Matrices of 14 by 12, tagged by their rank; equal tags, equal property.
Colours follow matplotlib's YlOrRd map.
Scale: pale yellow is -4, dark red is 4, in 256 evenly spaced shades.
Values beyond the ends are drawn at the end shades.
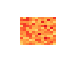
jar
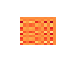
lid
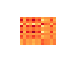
lid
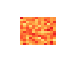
jar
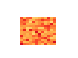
jar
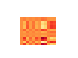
lid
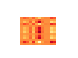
lid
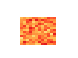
jar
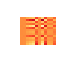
lid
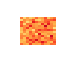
jar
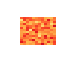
jar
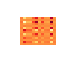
lid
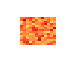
jar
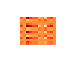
lid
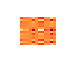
lid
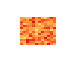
jar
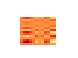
lid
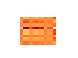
lid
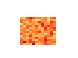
jar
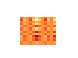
lid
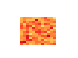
jar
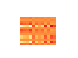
lid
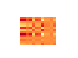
lid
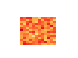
jar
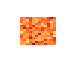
jar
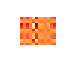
lid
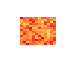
jar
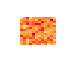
jar
